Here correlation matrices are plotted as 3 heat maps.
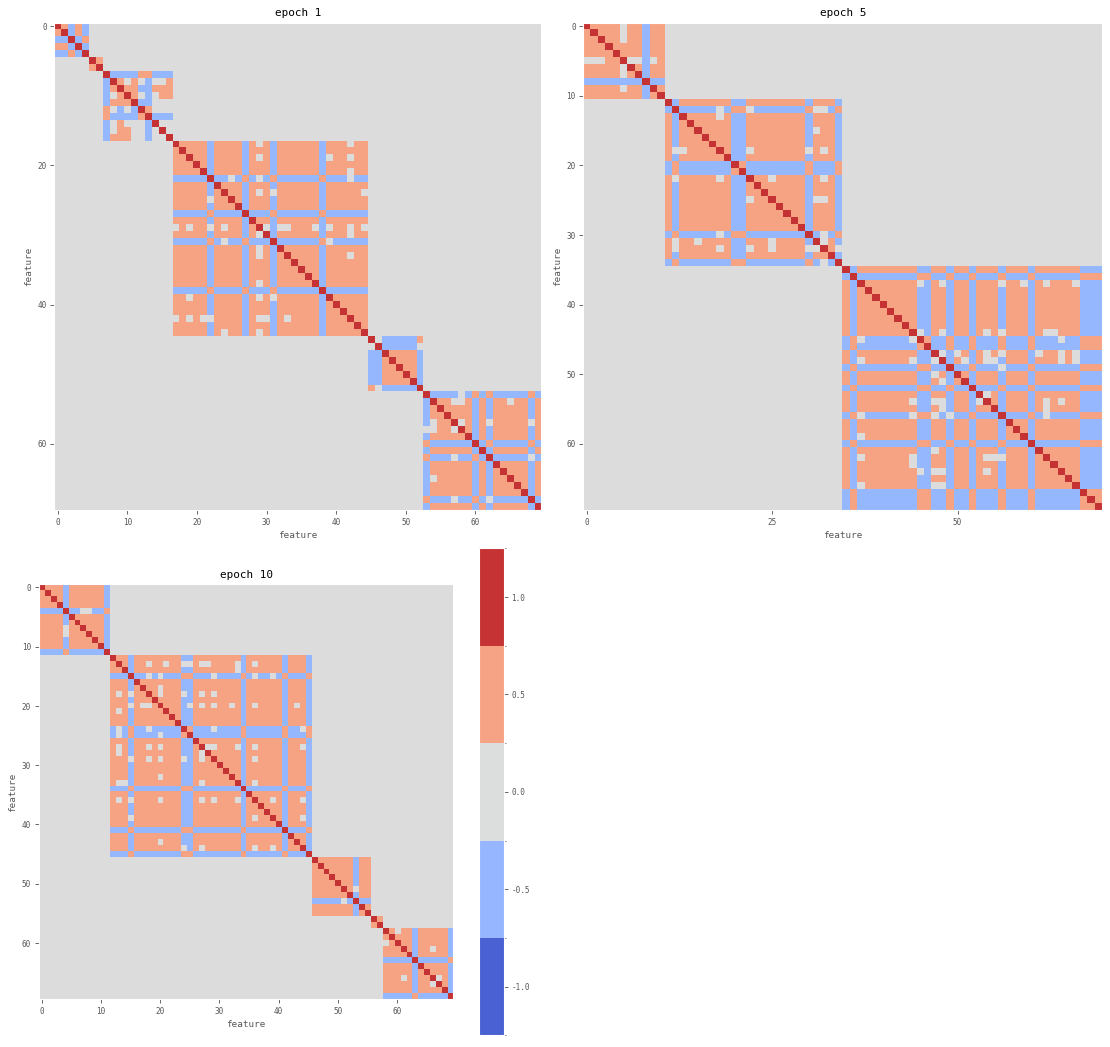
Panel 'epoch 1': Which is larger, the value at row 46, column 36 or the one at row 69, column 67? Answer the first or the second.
the second
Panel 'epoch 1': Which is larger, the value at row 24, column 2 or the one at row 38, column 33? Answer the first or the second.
the first
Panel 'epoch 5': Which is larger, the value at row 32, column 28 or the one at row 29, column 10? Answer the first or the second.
the first
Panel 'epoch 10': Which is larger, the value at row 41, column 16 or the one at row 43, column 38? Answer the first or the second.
the second
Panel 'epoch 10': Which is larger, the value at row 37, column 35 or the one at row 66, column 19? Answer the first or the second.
the first
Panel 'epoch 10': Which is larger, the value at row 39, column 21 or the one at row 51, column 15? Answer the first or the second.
the first
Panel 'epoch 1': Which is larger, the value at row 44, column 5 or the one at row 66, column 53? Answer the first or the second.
the first
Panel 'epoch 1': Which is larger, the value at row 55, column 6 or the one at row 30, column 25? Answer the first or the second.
the second
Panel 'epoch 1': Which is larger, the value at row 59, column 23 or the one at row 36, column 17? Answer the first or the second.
the second
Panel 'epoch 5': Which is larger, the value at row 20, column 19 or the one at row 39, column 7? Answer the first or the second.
the second
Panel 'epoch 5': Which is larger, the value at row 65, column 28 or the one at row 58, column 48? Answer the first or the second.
the second
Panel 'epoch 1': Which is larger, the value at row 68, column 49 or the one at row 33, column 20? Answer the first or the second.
the second
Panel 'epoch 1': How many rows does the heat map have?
70
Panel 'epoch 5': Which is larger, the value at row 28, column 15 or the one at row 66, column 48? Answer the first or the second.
the first
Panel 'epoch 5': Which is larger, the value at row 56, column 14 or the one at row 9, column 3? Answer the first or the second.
the second
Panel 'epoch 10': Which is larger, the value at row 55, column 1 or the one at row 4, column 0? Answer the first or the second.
the first
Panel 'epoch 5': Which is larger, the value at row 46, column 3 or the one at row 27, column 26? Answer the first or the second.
the second
